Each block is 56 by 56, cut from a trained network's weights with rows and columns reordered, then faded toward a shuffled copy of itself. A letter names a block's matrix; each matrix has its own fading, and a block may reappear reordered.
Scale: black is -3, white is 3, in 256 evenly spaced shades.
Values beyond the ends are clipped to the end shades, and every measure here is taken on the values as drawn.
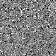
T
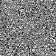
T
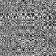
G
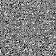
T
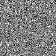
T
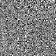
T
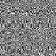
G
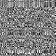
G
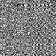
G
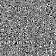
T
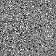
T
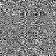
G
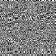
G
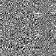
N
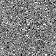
T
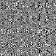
N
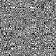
N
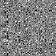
N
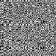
G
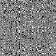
N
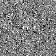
T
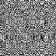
G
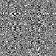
N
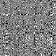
N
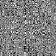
N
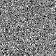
T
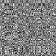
G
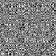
G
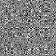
N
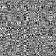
G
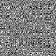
G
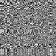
G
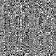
N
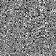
T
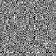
G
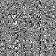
N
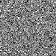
T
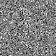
T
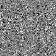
T
